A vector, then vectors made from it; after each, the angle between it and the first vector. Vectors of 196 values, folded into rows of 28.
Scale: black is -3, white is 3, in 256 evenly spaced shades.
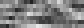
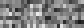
partly aligned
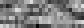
nearly opposite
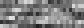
nearly opposite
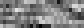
nearly opposite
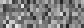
orthogonal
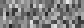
orthogonal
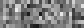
partly opposed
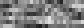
nearly opposite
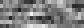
nearly parallel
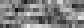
nearly parallel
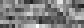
nearly parallel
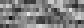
nearly parallel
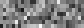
partly aligned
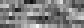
nearly parallel
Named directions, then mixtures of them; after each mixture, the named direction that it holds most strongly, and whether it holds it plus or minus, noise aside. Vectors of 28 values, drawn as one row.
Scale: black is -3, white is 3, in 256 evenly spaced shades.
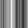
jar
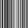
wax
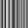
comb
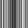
wax, minus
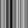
jar, minus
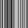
wax, plus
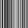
wax, plus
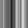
jar, minus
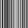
wax, plus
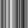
jar, plus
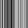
jar, minus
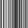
wax, minus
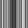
wax, minus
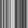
jar, plus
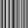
comb, plus
